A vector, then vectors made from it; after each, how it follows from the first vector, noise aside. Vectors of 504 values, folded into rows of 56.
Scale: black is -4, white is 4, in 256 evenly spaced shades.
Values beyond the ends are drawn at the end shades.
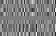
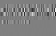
partly zeroed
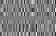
copied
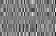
copied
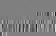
partly zeroed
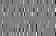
partly zeroed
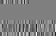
partly zeroed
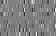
partly zeroed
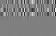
partly zeroed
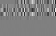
partly zeroed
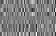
copied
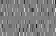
partly zeroed
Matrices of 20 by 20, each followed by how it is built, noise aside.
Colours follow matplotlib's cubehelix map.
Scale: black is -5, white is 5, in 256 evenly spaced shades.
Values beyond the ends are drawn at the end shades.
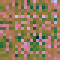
low rank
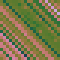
Toeplitz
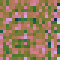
low rank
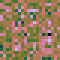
low rank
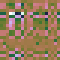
low rank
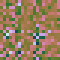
low rank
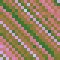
Toeplitz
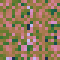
low rank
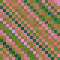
Toeplitz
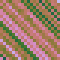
Toeplitz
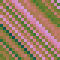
Toeplitz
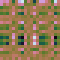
low rank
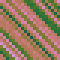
Toeplitz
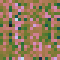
low rank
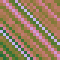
Toeplitz
